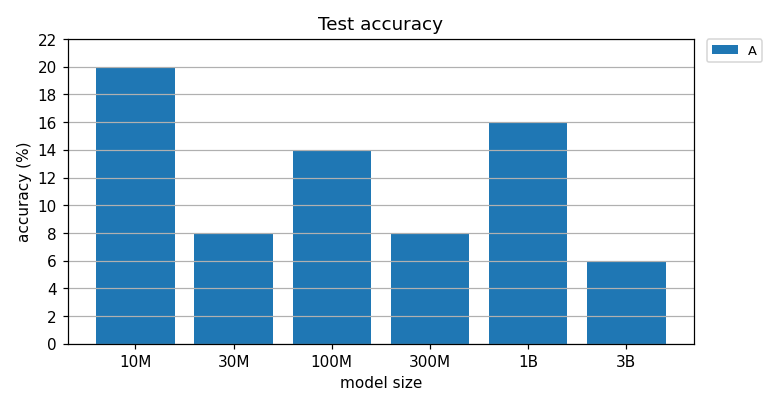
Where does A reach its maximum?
10M
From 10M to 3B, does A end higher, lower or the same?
lower
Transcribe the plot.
Title: Test accuracy
x-axis: model size, ticks 10M 30M 100M 300M 1B 3B
y-axis: accuracy (%), ticks 0 2 4 6 8 10 12 14 16 18 20 22
Legend: A
Values:
A: 20 8 14 8 16 6
